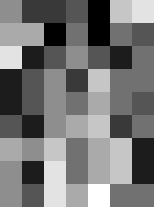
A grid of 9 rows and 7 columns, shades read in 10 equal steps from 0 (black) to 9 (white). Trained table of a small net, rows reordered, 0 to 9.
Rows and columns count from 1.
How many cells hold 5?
8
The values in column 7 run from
1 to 8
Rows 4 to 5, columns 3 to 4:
5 2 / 5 4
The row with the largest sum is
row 9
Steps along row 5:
up up down up down down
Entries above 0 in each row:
6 5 7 7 7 7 7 7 7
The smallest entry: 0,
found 3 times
